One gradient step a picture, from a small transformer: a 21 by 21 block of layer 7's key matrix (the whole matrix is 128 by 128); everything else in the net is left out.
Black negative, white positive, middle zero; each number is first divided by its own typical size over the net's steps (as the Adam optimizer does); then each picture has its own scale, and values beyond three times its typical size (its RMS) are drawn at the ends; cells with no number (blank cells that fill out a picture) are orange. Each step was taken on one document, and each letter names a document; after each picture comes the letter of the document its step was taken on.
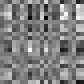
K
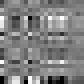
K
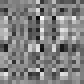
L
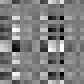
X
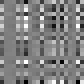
K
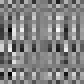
X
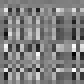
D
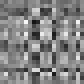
L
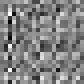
L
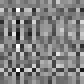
L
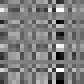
D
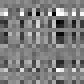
L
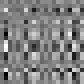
D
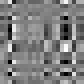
X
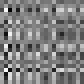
D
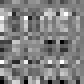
K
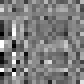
X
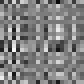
X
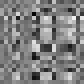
L
